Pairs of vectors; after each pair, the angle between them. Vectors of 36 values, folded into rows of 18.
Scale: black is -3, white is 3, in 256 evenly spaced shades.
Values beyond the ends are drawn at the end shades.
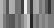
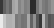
orthogonal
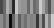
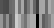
partly aligned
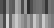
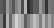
nearly parallel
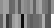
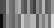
orthogonal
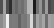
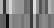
nearly opposite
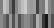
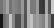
orthogonal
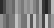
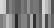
nearly opposite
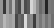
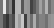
nearly opposite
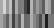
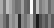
partly aligned
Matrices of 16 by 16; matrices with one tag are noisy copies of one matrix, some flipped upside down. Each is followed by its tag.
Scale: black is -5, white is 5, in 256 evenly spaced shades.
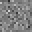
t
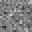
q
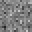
q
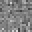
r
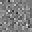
t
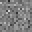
t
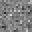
q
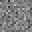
t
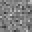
q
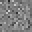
t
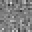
r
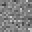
q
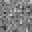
q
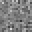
r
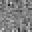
r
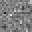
q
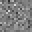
t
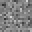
q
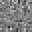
r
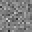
t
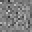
t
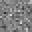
q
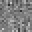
r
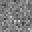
q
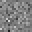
t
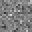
q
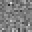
r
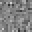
r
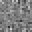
r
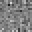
r
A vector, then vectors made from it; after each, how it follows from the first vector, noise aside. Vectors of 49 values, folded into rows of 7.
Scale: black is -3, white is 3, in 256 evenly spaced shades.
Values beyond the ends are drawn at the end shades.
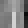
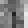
negated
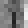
negated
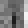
negated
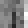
negated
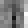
negated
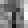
negated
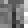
negated
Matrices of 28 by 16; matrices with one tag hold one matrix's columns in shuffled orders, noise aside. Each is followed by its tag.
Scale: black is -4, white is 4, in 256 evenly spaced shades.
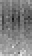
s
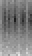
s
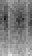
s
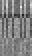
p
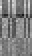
p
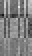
p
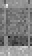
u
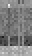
u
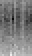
s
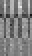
p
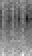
s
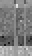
u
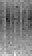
s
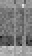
u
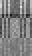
p
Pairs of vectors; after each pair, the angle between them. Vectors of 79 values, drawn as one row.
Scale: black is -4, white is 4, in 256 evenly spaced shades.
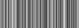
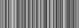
nearly parallel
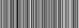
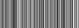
partly opposed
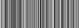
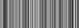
orthogonal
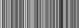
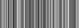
orthogonal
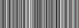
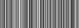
partly opposed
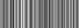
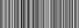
nearly opposite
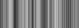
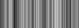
nearly parallel
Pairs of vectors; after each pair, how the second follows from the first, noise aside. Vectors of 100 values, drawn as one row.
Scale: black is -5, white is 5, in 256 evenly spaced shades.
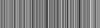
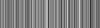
negated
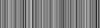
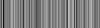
reversed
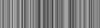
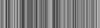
wrapped around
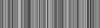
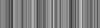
reversed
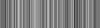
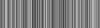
wrapped around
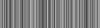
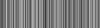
wrapped around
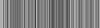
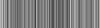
copied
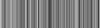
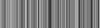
copied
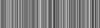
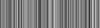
negated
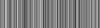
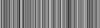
wrapped around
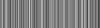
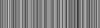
wrapped around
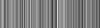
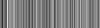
wrapped around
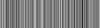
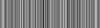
wrapped around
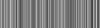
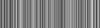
negated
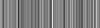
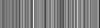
wrapped around
